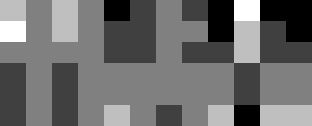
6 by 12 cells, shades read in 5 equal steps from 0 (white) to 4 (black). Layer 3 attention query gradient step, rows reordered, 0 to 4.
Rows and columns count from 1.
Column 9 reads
4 4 3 2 2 1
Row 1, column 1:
1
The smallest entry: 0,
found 2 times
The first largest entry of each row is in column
5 9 5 1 1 10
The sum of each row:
30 27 29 27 27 25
